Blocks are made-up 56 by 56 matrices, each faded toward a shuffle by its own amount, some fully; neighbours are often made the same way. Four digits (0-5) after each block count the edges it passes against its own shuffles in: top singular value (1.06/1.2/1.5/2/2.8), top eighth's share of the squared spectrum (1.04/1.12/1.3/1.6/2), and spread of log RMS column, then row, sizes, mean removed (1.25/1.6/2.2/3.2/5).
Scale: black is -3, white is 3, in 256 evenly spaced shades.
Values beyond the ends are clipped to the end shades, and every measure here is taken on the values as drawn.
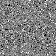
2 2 0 0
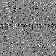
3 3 0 2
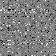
3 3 0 2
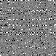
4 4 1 3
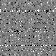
3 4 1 2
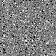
3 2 1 0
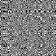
4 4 3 2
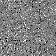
3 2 1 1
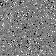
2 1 0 0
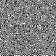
3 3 0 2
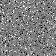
1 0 0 0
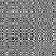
5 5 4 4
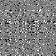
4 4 1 3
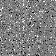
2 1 1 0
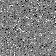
0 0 0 0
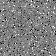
0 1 0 0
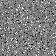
0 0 0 0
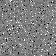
0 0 0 0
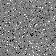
0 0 0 0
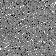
0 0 0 0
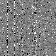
2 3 2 0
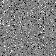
1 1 1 0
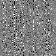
2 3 3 0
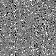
1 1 2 0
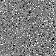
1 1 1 0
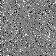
1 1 1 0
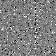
2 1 1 0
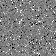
0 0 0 0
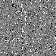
1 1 2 0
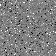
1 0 0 0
